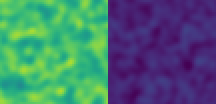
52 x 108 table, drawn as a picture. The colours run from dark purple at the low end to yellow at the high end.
It is made of 1 by 2 panels. Panel 1,1: high, blotchy. Panel 1,2: very low, blotchy, faint in contrast.
